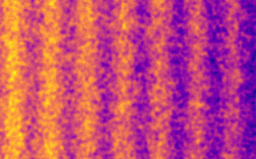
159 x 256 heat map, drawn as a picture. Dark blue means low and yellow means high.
Upright stripes repeat 7 times across the table. There are no lone odd cells. On average the colour sits 50% of the way up the scale. The field climbs toward the left.
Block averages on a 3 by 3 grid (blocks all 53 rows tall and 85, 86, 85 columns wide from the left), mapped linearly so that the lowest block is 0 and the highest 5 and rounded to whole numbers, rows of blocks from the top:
530 | 530 | 530
